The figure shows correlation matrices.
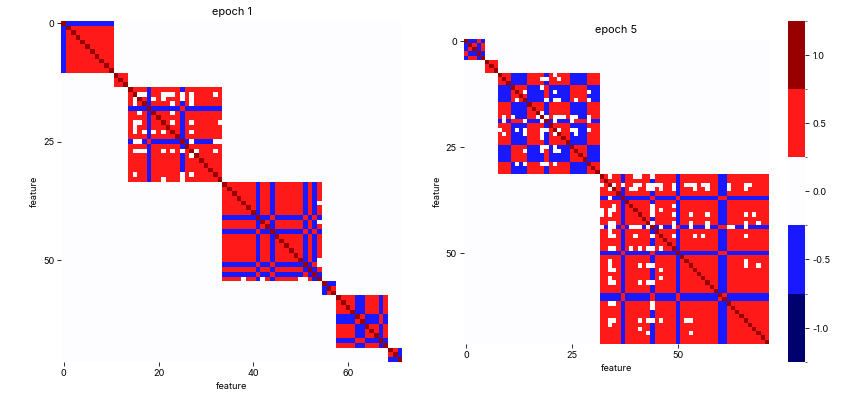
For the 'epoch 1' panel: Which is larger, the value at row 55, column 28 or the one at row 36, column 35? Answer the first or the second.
the second
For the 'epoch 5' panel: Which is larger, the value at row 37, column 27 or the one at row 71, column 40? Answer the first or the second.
the second
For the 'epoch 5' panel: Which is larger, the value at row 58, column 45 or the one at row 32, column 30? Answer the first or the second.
the first
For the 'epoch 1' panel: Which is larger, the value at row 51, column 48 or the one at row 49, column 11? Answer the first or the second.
the second
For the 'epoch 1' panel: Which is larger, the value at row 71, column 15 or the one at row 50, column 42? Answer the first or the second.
the second
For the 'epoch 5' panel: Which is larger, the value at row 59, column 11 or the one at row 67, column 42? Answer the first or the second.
the second
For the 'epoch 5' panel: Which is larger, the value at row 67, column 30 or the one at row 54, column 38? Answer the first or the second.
the second
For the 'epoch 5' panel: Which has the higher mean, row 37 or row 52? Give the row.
52
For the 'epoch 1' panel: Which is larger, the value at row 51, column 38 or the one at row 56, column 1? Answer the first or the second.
the second
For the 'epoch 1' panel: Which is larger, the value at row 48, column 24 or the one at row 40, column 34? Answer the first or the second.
the second
